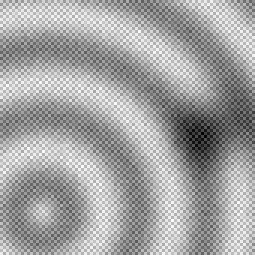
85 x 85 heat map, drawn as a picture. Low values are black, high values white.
Dips: one, in the middle right. Rings: centred on the bottom left. Ninth with the lowest average: middle right.
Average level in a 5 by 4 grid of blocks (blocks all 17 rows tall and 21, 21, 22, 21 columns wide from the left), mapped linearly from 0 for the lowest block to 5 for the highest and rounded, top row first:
5 5 4 5 / 5 4 4 3 / 4 4 3 0 / 4 5 4 3 / 3 5 4 4
